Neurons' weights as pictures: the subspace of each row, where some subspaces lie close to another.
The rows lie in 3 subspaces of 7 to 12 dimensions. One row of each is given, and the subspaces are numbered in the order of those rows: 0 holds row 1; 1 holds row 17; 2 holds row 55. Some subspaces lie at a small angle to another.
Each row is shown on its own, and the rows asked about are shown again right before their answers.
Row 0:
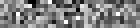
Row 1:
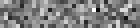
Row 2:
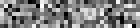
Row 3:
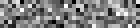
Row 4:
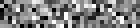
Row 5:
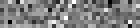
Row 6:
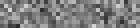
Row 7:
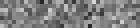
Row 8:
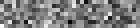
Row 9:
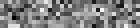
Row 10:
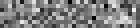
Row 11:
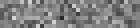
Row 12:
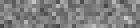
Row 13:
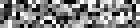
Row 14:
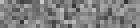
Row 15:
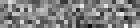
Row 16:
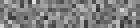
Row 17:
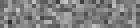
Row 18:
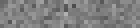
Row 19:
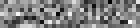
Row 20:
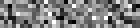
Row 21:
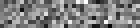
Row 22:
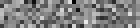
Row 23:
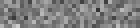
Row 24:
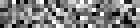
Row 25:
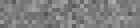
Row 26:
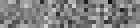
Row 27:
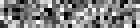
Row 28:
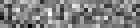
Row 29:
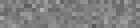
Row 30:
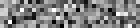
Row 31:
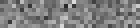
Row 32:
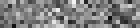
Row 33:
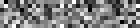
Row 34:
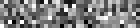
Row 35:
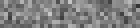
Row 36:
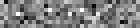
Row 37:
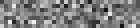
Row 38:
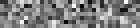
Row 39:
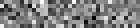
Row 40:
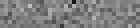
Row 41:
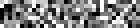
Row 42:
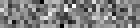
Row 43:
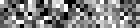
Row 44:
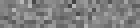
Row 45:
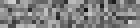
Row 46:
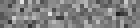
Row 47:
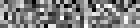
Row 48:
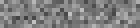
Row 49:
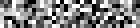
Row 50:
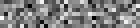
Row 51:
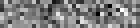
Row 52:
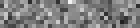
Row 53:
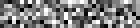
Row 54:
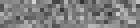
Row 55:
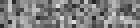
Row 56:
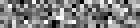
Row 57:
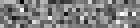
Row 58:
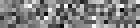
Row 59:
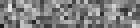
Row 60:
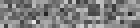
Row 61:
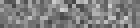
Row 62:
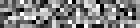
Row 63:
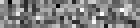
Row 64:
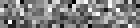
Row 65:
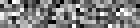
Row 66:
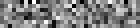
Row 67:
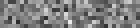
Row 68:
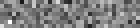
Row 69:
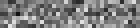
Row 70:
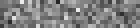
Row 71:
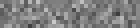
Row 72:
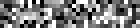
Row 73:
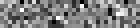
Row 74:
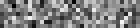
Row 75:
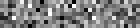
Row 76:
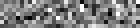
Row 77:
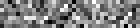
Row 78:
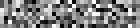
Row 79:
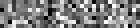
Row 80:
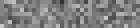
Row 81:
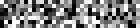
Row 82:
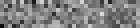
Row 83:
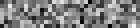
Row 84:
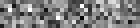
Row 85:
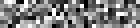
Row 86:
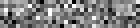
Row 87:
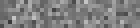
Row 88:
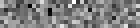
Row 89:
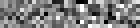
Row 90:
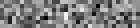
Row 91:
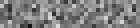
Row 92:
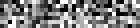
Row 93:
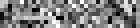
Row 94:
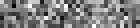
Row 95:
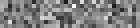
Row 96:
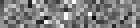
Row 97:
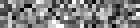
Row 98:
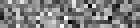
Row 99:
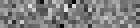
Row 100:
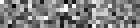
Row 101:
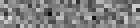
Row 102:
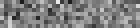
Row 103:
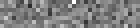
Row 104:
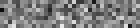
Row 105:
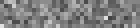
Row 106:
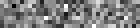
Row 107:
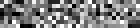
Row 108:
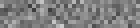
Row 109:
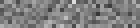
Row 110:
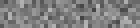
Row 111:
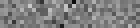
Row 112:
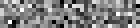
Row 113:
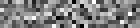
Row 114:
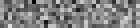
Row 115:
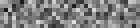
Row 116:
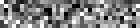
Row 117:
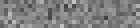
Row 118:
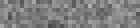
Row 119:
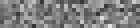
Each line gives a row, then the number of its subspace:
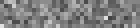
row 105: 2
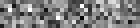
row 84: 2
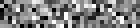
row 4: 1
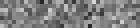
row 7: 0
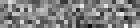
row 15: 2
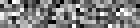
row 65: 2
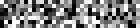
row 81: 1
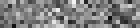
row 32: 0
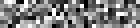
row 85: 2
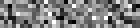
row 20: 0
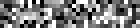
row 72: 0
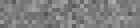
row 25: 2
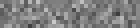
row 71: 0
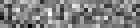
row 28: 1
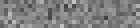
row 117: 1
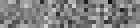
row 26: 2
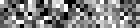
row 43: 1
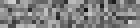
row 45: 2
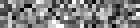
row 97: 0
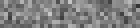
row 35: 0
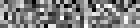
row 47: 0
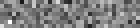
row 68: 0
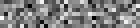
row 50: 0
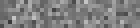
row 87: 1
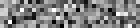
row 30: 1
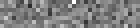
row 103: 1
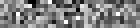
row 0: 0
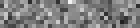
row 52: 0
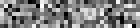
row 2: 0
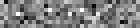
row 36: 2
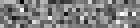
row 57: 2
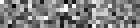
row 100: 2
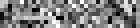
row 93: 1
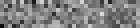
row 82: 0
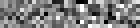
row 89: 2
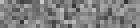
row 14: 0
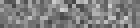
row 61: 2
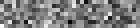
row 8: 2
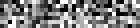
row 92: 2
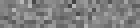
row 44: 0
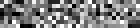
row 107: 2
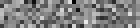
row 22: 1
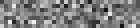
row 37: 2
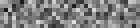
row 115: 0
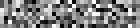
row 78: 1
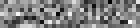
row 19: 2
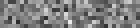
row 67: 0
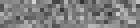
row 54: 2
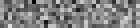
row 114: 0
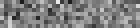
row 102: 0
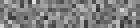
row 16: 0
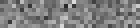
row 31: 2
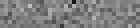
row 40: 1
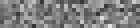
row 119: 2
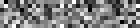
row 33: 2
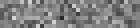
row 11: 0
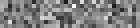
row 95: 1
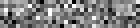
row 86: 1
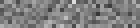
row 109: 2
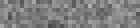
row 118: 0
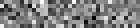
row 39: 1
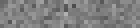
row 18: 1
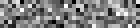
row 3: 2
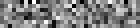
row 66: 0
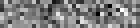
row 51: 2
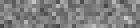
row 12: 2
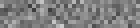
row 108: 1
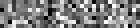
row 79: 2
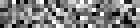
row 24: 0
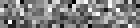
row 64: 2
